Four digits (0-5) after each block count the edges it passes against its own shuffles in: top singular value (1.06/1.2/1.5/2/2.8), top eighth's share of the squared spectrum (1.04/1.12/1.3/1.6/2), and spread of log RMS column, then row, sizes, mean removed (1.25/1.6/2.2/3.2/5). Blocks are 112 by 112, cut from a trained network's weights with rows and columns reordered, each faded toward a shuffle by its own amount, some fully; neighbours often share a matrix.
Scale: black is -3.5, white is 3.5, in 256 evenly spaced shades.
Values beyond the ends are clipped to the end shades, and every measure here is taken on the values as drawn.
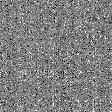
2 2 0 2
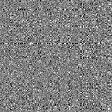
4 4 3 3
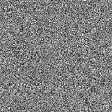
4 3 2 1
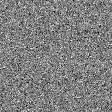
0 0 0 0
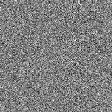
3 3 1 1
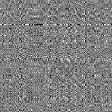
4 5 3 3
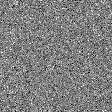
2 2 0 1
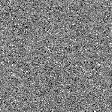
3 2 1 1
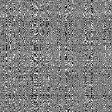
3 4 4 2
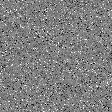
0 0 0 0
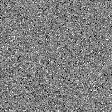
2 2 0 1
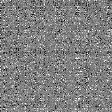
3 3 3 1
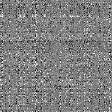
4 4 4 2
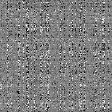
3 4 4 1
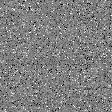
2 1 1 0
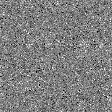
2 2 0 1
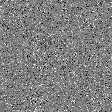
0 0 0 0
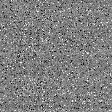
1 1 1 0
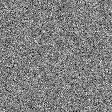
0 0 0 0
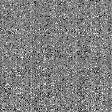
3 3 0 3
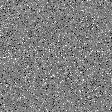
0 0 0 0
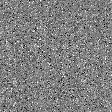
1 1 0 0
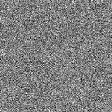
4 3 2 1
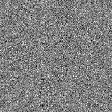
3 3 1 1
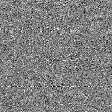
3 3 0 2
